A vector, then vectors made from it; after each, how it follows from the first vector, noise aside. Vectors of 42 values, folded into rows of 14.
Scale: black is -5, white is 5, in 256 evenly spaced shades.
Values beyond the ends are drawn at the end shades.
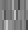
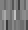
sign-scrambled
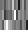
scaled up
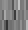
negated
